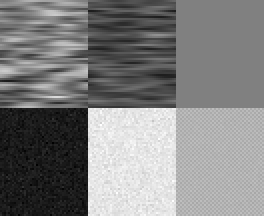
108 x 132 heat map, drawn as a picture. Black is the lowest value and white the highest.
It is made of 2 by 3 panels. Panel 1,1: middling, streaked across, strong in contrast. Panel 1,2: low, streaked across. Panel 1,3: middling, flat. Panel 2,1: very low, fine-grained, faint in contrast. Panel 2,2: very high, fine-grained, faint in contrast. Panel 2,3: high, checkered, faint in contrast.
